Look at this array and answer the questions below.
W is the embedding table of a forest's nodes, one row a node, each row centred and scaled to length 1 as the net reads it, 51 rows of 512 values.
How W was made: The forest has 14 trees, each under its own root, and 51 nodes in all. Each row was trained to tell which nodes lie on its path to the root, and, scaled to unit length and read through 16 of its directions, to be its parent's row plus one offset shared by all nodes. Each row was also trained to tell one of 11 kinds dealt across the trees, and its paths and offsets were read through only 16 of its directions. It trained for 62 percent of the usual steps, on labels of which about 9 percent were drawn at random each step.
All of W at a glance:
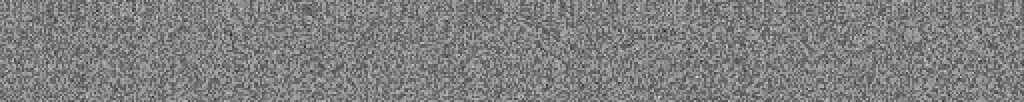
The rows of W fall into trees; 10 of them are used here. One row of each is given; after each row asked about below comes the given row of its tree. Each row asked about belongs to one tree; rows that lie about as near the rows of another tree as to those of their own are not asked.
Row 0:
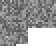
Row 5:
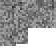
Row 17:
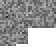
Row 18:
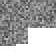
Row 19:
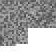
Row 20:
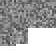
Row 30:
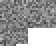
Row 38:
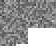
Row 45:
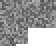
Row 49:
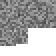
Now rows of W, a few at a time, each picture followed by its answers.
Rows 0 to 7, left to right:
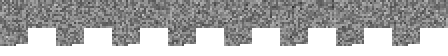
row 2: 30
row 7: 30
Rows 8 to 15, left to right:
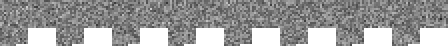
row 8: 20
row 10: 38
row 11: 20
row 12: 17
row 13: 30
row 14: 5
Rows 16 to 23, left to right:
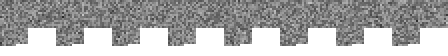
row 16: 19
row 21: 45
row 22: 17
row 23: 30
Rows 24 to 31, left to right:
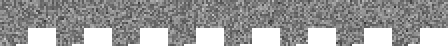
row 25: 38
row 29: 18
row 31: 45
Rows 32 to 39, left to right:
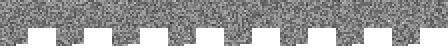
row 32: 49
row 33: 49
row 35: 38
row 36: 5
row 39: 18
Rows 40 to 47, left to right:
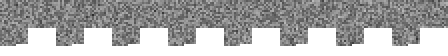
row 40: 18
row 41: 17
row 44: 19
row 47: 20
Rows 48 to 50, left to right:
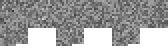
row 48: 5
